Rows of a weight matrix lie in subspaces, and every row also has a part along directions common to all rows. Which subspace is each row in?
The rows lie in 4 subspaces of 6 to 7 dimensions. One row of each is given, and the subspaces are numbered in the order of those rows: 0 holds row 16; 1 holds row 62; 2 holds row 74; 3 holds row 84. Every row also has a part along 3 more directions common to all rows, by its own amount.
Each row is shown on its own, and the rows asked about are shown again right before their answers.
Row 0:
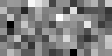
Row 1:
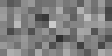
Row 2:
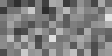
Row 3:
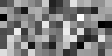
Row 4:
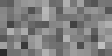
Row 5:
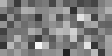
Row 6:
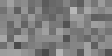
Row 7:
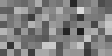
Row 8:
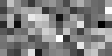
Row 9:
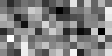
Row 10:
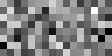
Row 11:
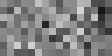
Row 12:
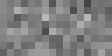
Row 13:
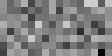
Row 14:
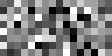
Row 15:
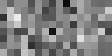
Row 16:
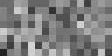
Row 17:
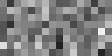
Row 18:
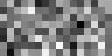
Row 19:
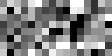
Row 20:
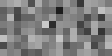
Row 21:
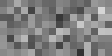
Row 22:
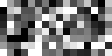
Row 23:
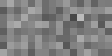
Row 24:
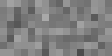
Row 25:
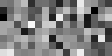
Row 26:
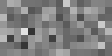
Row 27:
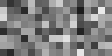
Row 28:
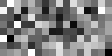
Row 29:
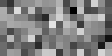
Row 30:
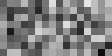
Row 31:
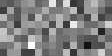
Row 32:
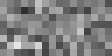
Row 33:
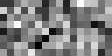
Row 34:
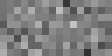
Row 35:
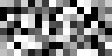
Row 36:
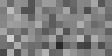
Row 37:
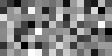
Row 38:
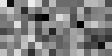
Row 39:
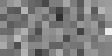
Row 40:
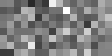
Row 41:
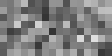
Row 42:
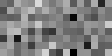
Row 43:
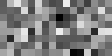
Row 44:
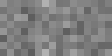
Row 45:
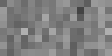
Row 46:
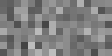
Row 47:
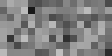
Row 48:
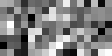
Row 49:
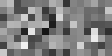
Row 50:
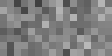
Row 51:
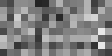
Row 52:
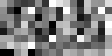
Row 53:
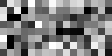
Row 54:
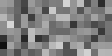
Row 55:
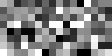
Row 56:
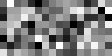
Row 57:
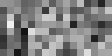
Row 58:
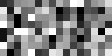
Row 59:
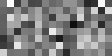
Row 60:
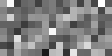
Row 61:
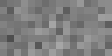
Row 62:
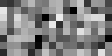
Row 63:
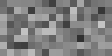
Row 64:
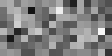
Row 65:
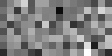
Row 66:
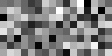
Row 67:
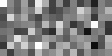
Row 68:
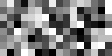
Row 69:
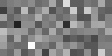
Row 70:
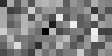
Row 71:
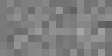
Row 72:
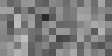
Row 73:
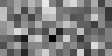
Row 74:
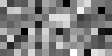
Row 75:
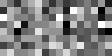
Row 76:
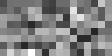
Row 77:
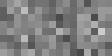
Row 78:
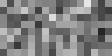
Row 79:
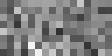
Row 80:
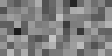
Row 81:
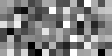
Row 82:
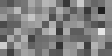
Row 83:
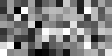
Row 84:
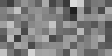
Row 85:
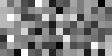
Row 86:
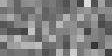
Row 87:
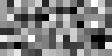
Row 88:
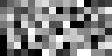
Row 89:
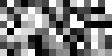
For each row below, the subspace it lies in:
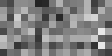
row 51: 2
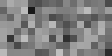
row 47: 3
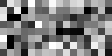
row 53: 0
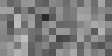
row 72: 1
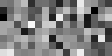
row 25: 3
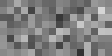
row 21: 2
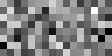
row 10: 3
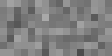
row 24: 2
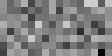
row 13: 0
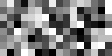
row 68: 1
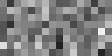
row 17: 1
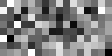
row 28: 0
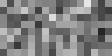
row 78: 2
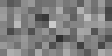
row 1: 1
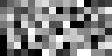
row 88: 1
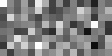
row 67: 0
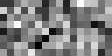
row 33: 0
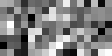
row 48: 1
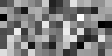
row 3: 3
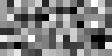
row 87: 1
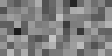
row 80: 3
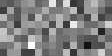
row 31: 0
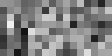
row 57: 1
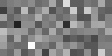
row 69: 0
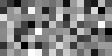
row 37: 3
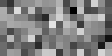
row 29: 1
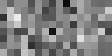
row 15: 0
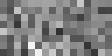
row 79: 0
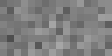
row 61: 0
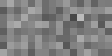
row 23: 2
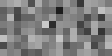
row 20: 1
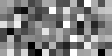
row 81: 0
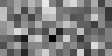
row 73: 3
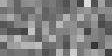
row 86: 2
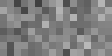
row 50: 2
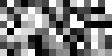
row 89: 1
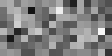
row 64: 3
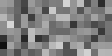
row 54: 1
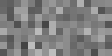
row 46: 0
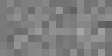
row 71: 2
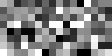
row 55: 1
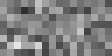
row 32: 2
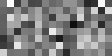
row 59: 2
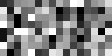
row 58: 3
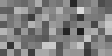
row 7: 3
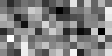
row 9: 3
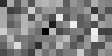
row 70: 1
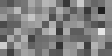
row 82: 1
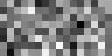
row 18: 2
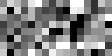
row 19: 0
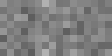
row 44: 0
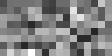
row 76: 3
